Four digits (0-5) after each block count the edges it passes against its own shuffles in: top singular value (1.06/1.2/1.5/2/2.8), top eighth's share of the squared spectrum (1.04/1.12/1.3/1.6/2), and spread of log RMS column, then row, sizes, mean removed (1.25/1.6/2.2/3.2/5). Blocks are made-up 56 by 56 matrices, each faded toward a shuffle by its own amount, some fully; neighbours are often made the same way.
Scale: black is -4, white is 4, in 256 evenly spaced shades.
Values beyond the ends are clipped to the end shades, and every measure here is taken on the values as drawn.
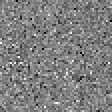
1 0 0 0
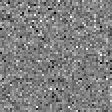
0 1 0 1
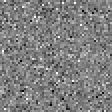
0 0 0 0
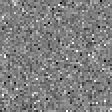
0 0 0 0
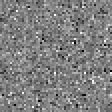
1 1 0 1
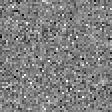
0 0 0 1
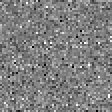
1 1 0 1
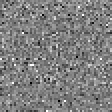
1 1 0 2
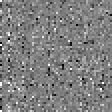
2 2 2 1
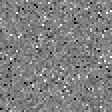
0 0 0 0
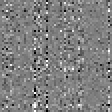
2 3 3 2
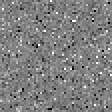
1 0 0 0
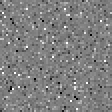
0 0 0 0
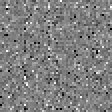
1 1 1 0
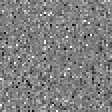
1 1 1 0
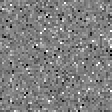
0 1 0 0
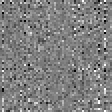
2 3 3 2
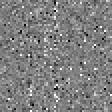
2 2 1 0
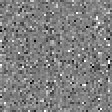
1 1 2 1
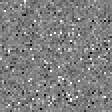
1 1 1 1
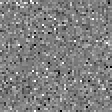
1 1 0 1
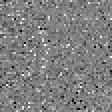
1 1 0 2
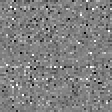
2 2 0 2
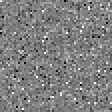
0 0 0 0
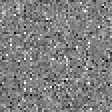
3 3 2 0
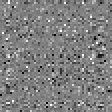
4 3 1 2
